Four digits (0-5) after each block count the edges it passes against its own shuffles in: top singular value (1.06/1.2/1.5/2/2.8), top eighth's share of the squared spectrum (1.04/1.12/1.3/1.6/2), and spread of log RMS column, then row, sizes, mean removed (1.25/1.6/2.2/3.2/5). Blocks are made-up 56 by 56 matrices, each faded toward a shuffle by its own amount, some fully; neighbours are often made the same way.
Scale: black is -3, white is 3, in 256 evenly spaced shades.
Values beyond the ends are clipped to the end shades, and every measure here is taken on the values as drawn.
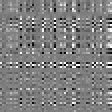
5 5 4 4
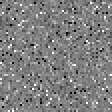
0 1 0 0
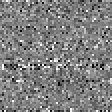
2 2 0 3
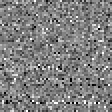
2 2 0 3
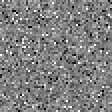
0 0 0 0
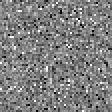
0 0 0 0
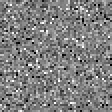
0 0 0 0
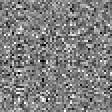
3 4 2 2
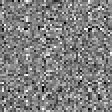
3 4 2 2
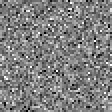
0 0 0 0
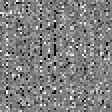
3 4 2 1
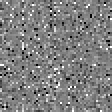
2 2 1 0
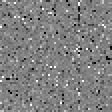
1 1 0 0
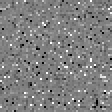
0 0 0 0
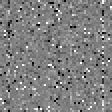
2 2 1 0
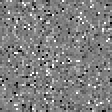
2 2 0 0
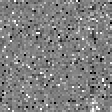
2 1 0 0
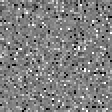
1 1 0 0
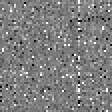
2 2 1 0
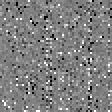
2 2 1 0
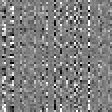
4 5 4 2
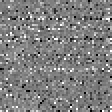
2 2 0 2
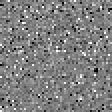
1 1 0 1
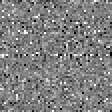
2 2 0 2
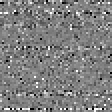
2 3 0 3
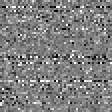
2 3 0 3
